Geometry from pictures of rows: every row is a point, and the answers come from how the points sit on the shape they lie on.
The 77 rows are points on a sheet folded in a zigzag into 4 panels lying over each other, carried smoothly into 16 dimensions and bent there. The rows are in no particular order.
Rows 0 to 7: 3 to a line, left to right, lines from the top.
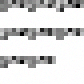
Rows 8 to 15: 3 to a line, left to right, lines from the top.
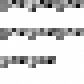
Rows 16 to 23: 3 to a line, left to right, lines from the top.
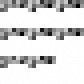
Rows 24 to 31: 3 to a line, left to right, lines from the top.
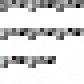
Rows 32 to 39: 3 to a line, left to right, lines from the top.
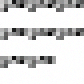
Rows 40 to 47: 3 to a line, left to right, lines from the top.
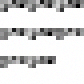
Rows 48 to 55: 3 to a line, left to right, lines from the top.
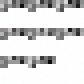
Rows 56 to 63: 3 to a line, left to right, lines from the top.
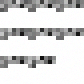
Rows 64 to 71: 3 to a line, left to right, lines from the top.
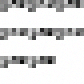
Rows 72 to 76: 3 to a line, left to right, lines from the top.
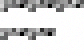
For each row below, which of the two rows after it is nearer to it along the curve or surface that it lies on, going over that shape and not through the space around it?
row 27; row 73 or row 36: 36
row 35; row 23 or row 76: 23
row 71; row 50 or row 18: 18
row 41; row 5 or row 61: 5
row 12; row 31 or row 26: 31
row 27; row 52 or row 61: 52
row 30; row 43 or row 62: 43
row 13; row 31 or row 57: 57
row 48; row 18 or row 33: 33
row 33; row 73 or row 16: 16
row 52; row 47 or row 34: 34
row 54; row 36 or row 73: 73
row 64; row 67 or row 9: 9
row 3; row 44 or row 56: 56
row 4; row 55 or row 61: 55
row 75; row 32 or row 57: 57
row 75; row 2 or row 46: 46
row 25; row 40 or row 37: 37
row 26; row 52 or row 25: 25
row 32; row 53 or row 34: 53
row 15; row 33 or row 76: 33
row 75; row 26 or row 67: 67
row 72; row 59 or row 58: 59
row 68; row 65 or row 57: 57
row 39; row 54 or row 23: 23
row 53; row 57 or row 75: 57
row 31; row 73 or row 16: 16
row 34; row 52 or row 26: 52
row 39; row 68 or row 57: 68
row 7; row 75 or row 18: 18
